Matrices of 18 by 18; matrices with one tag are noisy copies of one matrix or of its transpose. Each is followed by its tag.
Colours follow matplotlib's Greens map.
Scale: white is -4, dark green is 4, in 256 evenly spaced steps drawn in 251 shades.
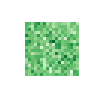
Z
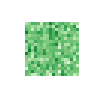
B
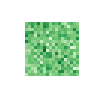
Z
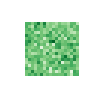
Z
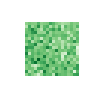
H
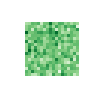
B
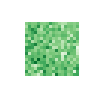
H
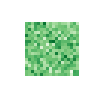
Z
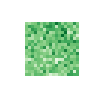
H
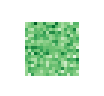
B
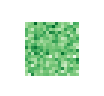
B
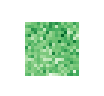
H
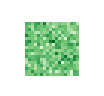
Z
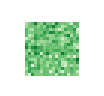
B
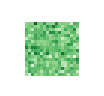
B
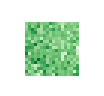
H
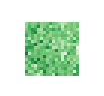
H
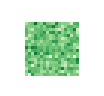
B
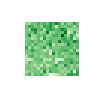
H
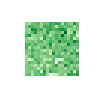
H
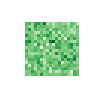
Z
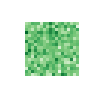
B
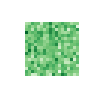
B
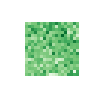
H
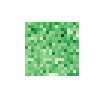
H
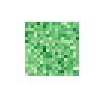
Z
